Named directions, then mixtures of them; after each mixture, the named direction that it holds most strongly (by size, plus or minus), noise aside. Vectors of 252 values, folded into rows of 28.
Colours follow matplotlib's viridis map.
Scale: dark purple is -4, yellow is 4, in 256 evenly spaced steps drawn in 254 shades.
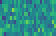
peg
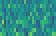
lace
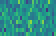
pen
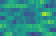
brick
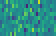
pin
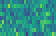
lace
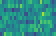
peg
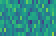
pen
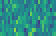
lace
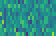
lace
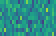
pen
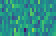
pin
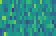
peg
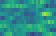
brick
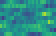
brick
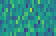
pin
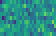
peg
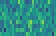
pen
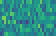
peg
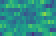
brick
